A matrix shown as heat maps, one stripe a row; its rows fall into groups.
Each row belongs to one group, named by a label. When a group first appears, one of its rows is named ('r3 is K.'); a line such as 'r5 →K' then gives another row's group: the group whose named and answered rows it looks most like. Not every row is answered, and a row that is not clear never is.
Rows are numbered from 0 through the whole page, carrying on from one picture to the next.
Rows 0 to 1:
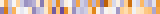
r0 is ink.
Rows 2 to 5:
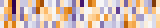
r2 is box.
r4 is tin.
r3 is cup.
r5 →ink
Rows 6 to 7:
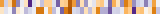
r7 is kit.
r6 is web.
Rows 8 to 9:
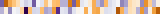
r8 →ink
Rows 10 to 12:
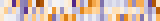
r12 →web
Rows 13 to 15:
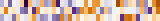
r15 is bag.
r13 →box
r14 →cup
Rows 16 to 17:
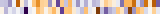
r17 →kit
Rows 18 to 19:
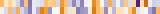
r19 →tin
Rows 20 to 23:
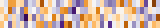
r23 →kit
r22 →cup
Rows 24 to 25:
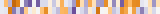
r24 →ink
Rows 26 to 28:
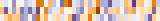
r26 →kit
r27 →tin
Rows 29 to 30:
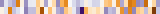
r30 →kit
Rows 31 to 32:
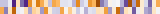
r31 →box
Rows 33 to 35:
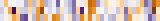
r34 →box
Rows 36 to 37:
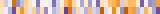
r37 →bag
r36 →web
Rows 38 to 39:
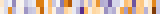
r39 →kit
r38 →kit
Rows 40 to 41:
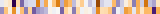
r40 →cup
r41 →ink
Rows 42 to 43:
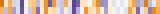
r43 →tin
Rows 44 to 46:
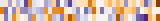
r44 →box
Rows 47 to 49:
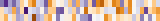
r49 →web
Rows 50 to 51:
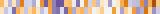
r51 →bag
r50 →kit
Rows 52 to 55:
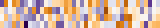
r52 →ink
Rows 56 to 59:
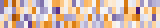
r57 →bag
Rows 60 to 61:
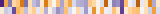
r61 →bag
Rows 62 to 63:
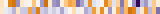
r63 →bag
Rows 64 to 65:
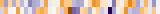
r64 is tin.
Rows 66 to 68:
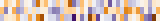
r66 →cup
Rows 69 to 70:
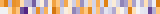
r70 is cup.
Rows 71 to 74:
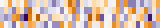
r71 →web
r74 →bag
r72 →bag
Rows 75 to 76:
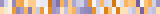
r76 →web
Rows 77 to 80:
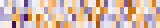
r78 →bag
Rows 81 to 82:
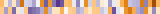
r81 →kit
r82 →tin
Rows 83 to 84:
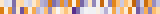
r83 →bag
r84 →tin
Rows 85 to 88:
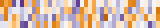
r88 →cup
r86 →cup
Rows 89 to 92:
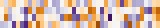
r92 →box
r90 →box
